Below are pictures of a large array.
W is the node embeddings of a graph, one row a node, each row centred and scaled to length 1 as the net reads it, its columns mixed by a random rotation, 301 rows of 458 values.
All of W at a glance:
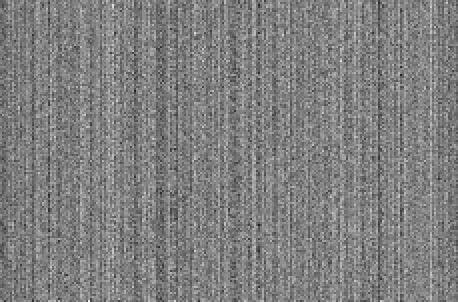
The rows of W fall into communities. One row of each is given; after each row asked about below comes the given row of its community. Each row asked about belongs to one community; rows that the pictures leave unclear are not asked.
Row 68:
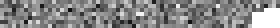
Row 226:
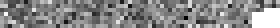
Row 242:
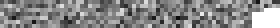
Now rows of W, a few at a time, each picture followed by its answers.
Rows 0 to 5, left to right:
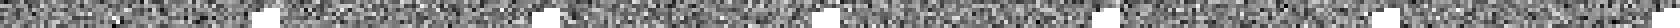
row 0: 242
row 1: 68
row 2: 226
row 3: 242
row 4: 242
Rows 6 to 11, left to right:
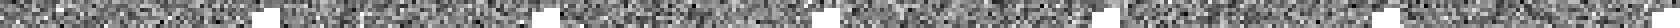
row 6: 242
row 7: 242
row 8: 226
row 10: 226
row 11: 226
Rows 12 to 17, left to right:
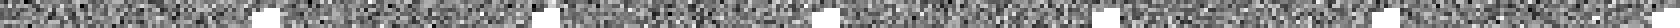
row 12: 242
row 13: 226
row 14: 226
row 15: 242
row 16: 242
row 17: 226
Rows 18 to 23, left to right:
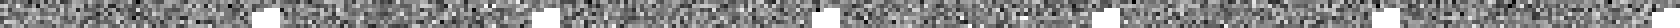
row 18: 226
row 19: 242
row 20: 242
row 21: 68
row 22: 242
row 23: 226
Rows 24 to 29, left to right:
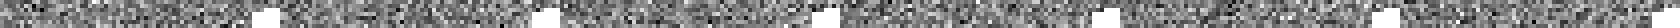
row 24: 68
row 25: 226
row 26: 226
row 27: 68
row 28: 226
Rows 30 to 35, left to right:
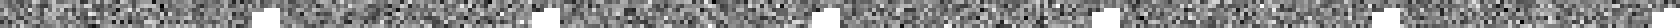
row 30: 68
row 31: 226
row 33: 242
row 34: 68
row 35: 68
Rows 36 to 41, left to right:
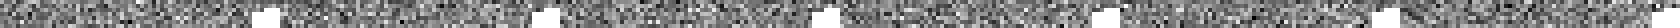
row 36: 68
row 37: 68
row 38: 68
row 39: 226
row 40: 242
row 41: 226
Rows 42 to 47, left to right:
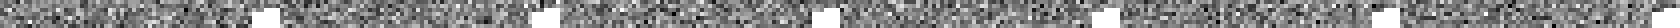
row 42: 242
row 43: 226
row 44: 68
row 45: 242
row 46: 226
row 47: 226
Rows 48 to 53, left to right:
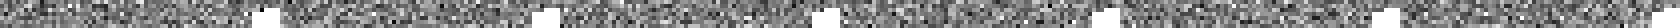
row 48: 68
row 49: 68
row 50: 68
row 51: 242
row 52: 68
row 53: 226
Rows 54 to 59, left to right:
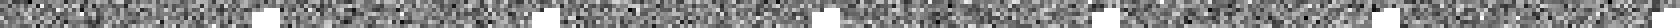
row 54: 242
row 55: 68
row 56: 68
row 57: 226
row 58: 226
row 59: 242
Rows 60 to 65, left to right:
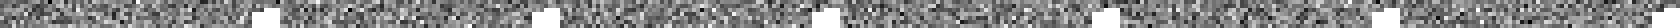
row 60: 68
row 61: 68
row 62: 242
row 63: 68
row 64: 242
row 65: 68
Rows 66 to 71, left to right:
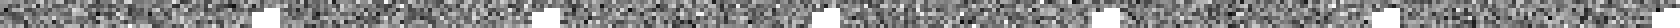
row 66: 226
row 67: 226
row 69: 242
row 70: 226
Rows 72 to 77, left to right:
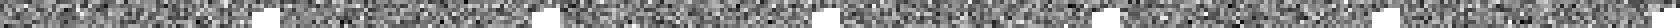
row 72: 242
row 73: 242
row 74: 226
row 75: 226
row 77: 68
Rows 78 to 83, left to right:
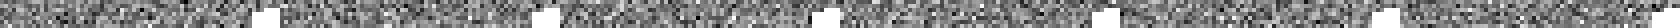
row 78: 242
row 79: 242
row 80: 68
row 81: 68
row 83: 226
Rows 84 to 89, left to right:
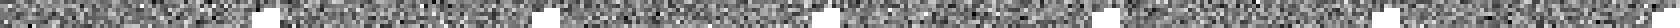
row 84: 242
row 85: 68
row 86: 226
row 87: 226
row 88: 68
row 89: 226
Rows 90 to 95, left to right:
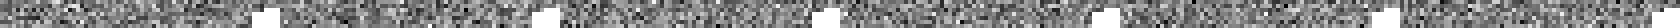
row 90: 68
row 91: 242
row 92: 68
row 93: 68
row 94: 242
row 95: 68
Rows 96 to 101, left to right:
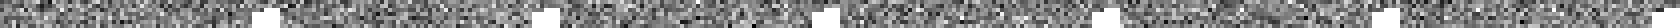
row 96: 68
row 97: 226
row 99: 68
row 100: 226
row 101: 68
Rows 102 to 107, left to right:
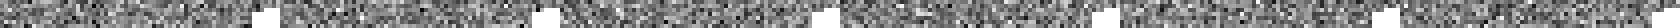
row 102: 242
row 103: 242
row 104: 242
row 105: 226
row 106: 68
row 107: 226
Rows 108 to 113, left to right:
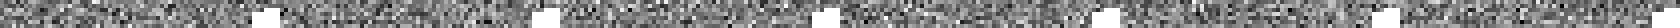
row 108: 68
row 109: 226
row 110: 68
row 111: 68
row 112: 226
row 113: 68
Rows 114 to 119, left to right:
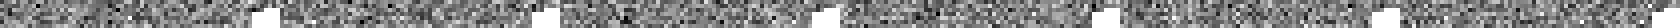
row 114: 226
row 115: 226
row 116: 242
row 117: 226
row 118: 226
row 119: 68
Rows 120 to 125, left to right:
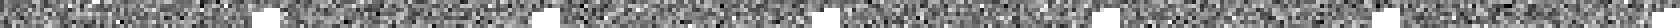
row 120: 68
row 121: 226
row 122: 68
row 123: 242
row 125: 226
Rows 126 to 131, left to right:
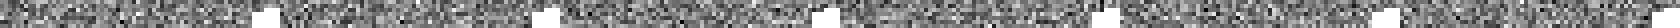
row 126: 68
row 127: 68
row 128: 68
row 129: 226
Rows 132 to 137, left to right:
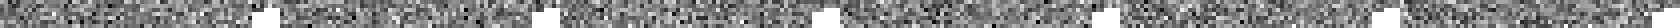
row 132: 226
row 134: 68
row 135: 226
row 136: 68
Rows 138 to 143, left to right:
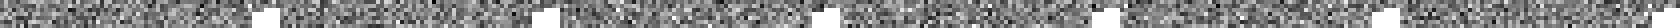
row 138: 68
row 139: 68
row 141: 226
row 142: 226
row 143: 68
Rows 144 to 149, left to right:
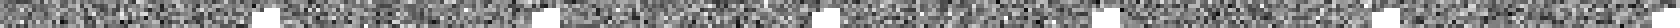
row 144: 68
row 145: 226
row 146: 242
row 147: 242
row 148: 226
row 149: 226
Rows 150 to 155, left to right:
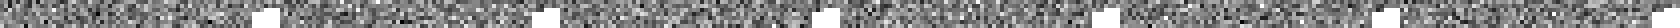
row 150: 226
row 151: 68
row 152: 242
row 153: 68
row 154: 68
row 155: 242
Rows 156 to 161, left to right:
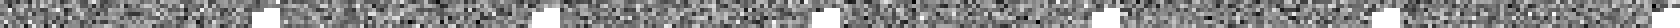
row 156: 242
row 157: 242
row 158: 242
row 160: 226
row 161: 226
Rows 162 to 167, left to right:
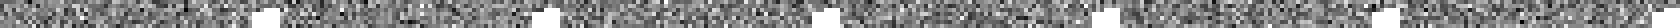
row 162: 242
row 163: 68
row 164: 68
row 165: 226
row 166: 226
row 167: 68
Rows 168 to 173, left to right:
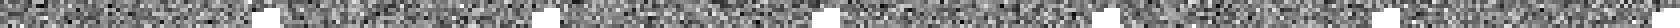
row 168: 226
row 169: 226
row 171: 68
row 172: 226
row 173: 242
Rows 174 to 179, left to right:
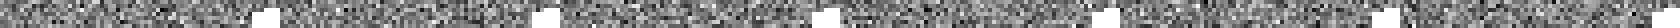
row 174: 68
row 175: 242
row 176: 242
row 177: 68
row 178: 242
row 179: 68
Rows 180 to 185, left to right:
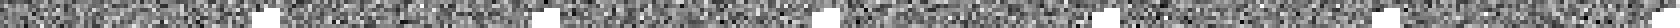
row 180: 242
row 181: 68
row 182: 242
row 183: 68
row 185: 226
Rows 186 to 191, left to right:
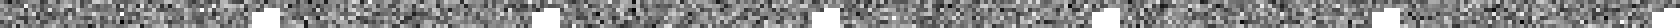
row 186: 68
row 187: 226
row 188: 242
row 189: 226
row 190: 68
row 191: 68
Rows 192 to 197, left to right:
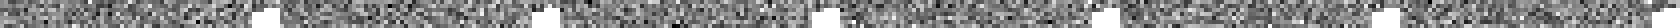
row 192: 226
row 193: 226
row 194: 242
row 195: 226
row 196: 226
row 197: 226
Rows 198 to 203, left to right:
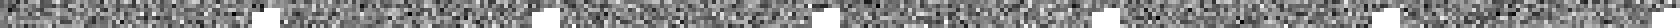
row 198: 68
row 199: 242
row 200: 68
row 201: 226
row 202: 68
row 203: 226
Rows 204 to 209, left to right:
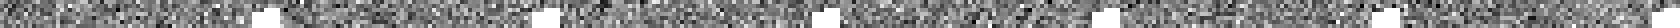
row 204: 68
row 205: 226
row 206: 68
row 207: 242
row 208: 226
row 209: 226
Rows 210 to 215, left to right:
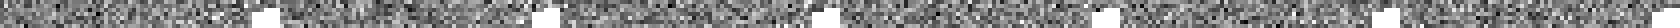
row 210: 226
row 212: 226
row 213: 226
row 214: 68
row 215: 226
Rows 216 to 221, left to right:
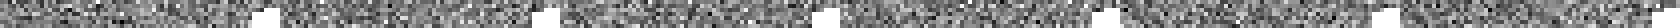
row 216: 68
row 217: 226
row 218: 226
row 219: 226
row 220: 226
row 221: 226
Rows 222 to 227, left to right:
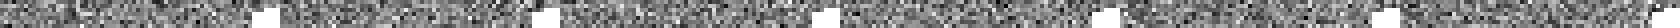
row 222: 242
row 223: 242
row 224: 242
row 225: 242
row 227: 226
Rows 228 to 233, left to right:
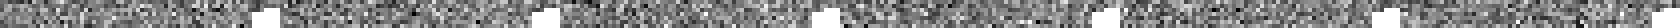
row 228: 242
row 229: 226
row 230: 242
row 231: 226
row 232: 68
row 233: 226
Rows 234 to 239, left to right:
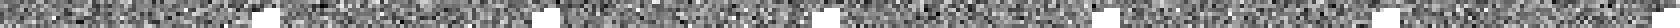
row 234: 226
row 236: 68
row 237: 226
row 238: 242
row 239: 242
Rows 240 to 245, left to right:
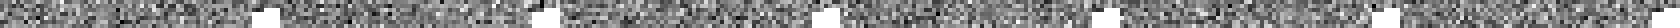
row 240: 68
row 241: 226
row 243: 226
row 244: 226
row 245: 242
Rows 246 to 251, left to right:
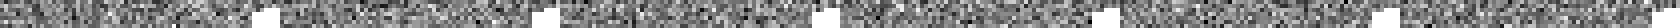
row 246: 242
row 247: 242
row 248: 242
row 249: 68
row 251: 242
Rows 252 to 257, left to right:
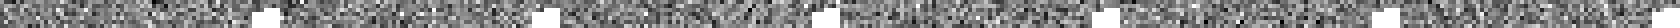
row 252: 242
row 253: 68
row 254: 226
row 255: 242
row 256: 242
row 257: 242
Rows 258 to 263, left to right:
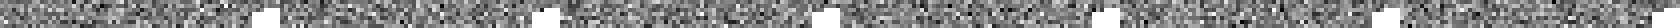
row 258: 242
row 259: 68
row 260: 68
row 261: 226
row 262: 68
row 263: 68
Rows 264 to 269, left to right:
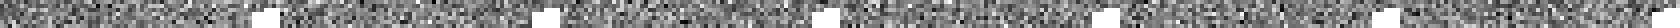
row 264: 226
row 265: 68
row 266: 68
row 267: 68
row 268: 68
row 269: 226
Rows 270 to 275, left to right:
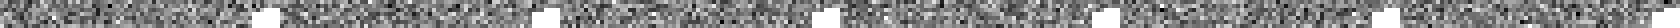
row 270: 226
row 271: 226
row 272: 68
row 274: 242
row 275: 68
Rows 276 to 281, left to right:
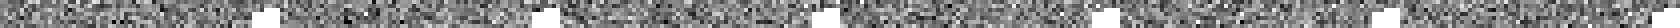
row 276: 68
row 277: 226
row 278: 226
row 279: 226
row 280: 68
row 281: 68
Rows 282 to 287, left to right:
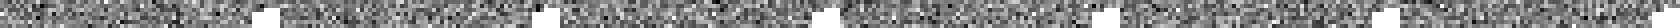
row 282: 68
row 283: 242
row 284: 242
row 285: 226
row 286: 242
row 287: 242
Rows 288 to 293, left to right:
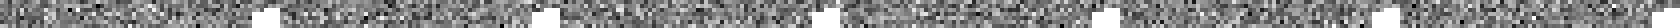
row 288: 68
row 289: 226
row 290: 242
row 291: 226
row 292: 242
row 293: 68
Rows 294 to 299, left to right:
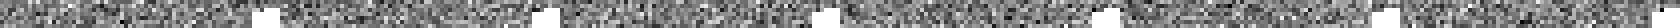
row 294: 68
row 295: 226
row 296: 242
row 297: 226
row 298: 226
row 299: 68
